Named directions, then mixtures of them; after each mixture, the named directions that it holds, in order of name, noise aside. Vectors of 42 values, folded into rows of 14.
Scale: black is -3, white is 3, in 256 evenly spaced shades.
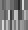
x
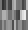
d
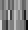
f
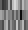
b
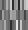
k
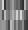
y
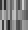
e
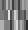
f, k, x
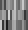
e, f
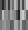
d, k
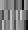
e, y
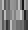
f, x, y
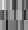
b, d, x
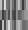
e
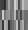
b, e, k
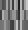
d, k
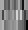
e, f, y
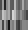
e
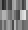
d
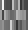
k, y
